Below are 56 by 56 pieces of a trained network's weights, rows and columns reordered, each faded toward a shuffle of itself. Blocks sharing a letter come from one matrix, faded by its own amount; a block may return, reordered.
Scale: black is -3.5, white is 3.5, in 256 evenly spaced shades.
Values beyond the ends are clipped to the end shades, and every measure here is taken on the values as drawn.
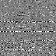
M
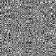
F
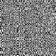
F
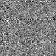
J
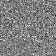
J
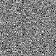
J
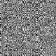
F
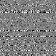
M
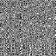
F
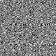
J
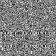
J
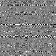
M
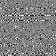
M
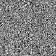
J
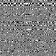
M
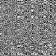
F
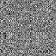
F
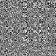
F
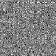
J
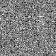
J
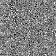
J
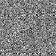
J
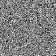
J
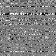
M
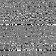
M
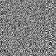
F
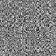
F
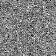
J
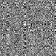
F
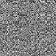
F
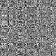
F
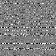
M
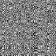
F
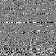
M
